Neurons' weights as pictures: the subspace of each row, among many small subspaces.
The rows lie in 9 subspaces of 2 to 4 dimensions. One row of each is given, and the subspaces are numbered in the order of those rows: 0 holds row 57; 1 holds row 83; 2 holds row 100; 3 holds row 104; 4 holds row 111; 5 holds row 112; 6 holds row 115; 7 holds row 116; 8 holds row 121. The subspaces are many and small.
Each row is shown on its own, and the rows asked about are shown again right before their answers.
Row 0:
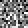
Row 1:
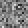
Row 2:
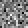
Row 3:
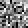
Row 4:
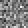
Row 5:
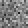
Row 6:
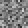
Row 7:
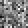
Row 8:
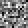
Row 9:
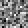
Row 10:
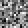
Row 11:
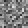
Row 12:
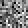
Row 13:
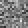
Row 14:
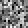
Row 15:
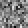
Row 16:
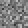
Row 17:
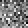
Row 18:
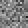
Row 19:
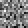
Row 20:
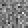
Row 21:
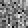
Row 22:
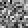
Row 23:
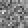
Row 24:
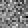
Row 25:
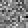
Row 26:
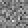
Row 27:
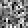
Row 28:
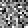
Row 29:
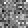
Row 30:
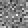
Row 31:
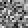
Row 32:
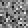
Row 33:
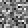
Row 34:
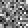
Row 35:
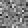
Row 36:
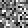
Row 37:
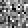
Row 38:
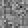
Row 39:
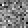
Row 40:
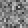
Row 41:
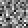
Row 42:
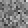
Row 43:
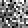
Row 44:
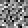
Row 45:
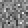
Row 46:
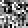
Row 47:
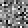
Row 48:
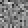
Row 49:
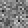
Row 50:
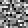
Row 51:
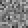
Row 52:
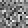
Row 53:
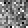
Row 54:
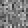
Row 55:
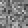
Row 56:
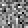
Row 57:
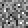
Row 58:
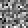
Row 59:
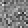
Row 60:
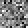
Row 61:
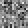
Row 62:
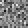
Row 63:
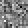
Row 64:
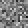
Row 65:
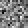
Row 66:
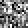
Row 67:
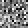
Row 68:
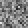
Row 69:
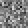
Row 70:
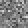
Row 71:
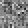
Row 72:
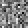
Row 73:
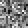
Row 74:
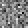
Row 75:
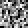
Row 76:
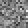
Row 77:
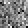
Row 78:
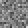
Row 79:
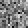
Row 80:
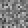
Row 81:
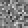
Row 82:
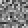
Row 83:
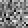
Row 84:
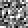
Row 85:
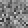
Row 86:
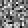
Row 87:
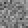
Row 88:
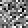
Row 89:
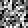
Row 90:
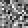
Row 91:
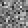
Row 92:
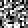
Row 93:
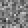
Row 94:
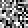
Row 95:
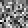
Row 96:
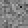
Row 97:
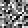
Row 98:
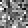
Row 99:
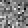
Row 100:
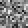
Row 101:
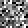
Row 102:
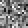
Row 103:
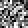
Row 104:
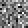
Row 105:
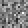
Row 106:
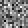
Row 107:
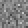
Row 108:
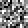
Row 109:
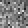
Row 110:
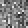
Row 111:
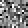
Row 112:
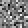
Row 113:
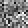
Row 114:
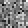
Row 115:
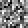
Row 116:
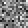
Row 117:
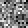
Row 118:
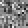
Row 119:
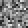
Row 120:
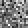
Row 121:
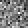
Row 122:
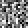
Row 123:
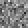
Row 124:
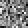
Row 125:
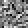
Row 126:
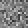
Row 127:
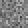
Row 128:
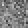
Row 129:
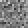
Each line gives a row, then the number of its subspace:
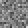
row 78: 8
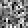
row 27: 6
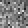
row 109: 8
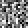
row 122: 3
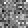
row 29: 6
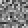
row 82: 8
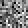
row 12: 7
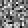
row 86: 5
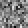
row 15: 6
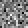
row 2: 0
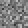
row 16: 5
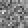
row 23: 6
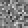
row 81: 5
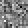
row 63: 5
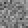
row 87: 2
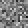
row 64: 7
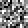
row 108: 6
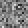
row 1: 6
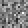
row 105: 3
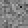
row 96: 5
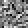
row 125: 5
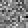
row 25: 1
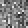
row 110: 6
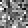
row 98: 5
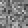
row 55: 2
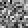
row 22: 2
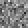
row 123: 4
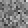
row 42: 7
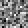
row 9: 3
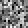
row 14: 6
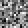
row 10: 3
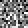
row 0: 0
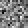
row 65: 6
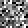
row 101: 8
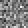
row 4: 0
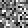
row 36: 7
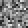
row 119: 5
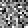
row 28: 3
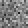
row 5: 1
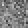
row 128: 1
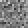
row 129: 8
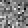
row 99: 8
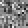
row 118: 2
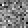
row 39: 1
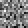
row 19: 0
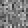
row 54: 8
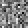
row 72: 3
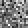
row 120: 1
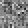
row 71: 2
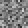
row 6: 5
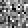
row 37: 4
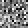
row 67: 4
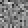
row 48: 4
